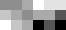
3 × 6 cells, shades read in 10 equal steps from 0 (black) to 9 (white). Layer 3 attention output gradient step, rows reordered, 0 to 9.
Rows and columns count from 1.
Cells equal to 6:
5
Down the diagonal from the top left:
5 6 6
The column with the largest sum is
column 1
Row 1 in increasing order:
5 5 6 8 8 9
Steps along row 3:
down down down up down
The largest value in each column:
9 7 6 9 8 8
